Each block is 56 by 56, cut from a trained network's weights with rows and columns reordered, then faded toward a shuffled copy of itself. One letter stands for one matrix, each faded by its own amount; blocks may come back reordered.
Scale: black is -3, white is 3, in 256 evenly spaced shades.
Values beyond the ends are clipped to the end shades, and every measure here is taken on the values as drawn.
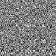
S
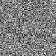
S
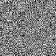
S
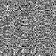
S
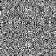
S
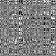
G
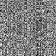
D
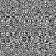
S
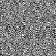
S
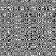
G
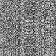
D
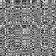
G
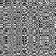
G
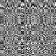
G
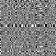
G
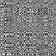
G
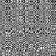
G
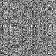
D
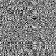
S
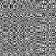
G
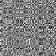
G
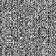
D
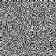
S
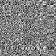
S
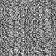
D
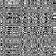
G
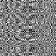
G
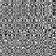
G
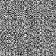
D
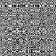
G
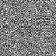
S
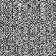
D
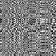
G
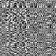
G
